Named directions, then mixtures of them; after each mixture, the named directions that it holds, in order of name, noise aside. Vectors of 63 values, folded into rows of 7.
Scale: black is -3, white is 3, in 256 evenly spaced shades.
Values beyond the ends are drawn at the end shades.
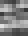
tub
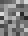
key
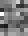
key, tub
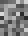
key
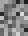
key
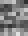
key, tub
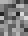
key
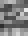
key, tub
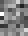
key, tub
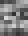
key, tub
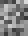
key, tub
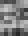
key, tub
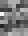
key, tub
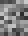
key, tub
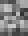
key, tub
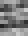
tub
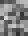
key, tub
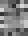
key, tub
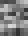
key, tub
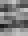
tub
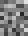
key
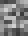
key, tub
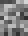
key, tub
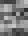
key, tub
